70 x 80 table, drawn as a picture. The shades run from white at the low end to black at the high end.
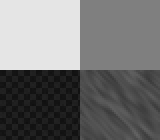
The table splits into 2 rows of 2 panels. Panel 1,1: very low, flat. Panel 1,2: middling, flat. Panel 2,1: very high, checkered, faint in contrast. Panel 2,2: high, slanting down to the right, faint in contrast.
